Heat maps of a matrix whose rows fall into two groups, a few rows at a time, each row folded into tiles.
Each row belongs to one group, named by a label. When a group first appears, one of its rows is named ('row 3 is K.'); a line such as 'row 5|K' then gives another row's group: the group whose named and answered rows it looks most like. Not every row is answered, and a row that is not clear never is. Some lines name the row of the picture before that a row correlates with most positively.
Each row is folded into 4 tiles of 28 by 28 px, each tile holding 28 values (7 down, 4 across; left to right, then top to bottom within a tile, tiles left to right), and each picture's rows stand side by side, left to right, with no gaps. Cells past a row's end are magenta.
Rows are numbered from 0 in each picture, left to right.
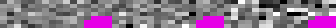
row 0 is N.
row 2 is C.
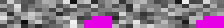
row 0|N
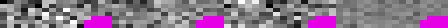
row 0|C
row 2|C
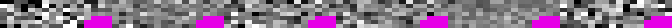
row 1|N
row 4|C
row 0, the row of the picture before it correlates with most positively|0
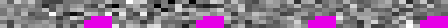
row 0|C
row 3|N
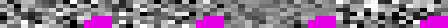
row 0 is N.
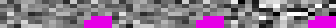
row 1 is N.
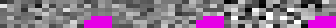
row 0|C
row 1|C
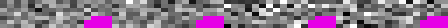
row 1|C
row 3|N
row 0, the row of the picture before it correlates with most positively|1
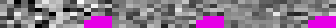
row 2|C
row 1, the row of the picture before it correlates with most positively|1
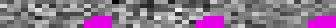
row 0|C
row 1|C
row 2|N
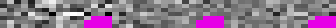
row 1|N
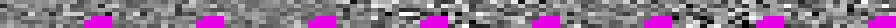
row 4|N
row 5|N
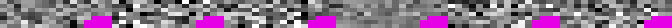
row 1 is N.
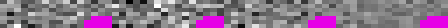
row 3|N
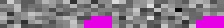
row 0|N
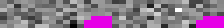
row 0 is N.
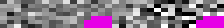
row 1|C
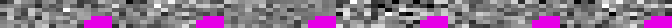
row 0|C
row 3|C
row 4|N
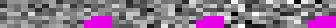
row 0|C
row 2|N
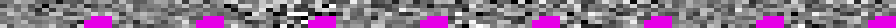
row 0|C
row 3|C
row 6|C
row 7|N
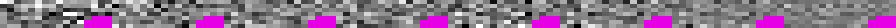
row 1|C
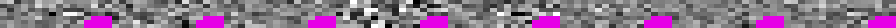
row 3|C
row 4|C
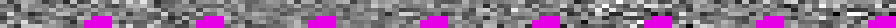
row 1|C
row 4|C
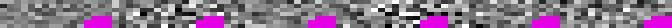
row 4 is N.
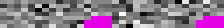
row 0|C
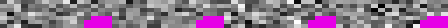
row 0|N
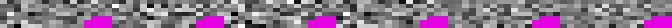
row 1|C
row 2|N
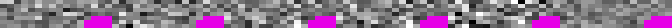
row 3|N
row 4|N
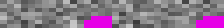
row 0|N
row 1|N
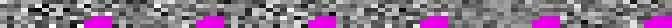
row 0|C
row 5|N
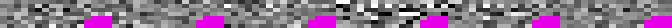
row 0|C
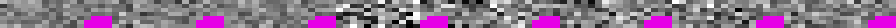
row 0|C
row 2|C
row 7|N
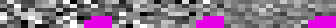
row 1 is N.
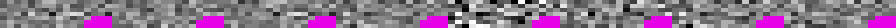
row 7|N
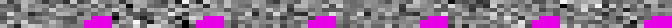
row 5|C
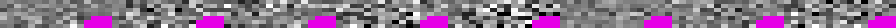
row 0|N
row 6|C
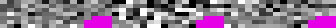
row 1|C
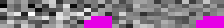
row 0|C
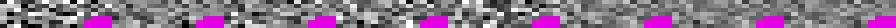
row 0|N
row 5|N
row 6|N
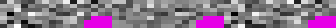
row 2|N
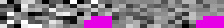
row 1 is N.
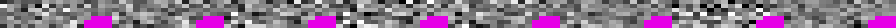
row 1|N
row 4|N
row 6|C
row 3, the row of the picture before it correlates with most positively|0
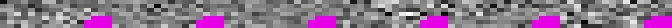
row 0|C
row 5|N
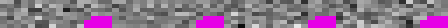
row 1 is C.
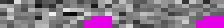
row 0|C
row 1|N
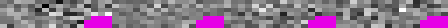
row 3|C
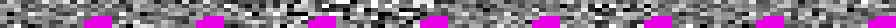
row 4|C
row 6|N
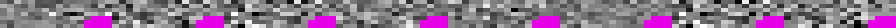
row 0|C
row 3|N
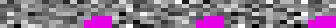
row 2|N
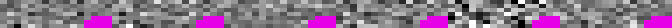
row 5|N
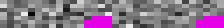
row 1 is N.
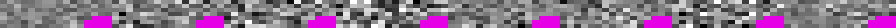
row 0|N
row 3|C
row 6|N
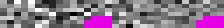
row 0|C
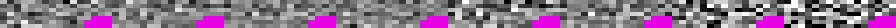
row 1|C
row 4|C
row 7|N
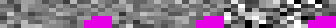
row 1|N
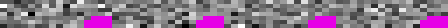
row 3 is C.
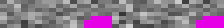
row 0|N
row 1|N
